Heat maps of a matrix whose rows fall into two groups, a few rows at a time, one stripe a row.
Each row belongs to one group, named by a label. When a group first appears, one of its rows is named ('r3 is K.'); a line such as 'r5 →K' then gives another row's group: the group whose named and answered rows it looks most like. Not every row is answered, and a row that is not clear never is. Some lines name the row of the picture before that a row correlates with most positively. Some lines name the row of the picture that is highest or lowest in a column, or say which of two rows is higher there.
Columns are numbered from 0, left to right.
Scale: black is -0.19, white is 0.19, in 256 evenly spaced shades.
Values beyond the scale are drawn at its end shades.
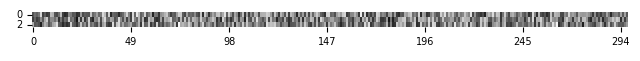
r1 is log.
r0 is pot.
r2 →log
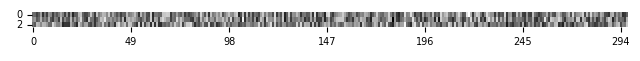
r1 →pot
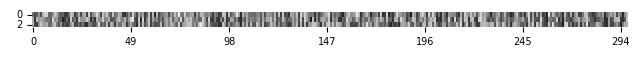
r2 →log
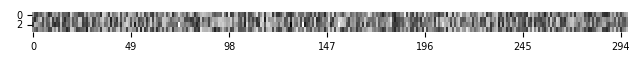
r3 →log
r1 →pot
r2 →pot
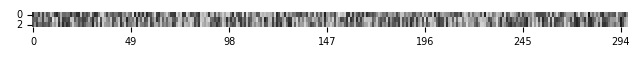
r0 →pot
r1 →log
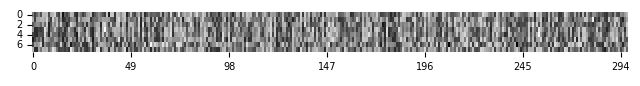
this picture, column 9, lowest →1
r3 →log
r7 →log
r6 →pot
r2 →log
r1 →log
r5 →log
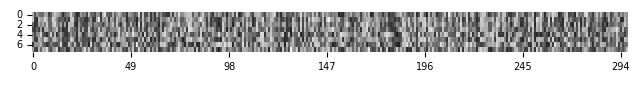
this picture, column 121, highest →0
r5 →log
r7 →log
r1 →log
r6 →pot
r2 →log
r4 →pot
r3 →log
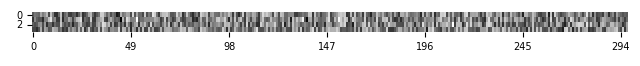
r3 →log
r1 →pot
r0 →pot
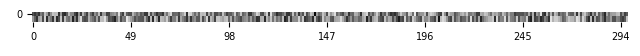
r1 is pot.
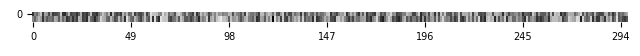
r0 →pot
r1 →pot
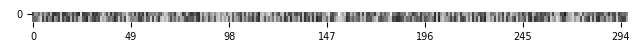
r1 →pot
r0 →pot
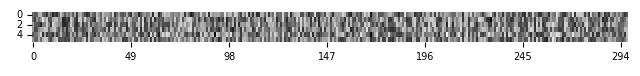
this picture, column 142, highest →2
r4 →pot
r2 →log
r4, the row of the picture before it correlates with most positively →1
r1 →log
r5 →log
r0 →pot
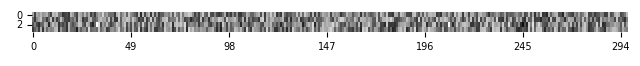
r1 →pot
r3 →log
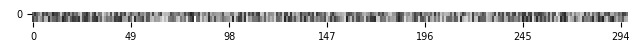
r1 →pot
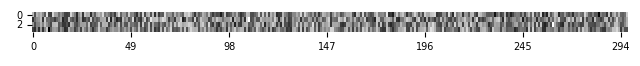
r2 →log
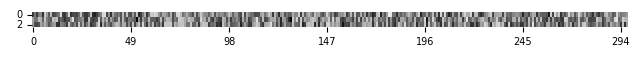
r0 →pot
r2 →log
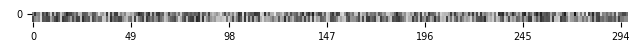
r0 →pot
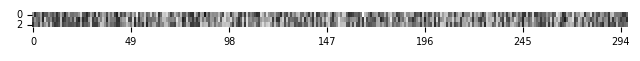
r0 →pot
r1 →pot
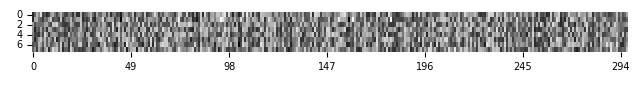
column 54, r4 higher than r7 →No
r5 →pot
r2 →log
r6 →pot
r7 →log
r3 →pot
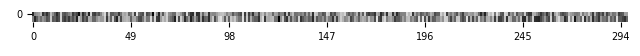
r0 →pot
